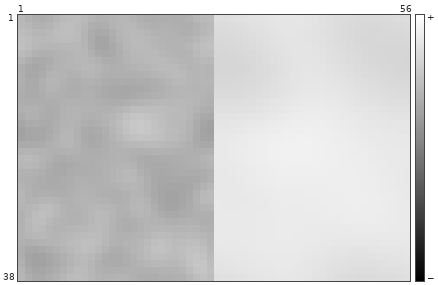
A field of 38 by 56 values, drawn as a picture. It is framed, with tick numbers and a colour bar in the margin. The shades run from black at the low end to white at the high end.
The table splits into one row of 2 panels. Panel 1,1: high, blotchy, faint in contrast. Panel 1,2: very high, smooth, faint in contrast.
